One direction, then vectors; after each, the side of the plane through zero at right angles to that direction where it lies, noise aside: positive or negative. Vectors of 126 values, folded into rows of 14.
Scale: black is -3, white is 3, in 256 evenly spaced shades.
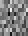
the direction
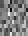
negative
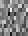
positive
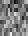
negative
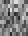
positive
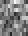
positive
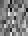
negative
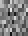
positive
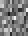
positive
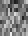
negative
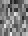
negative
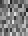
negative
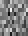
positive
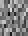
positive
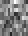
positive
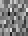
positive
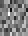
negative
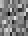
positive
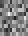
negative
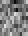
negative
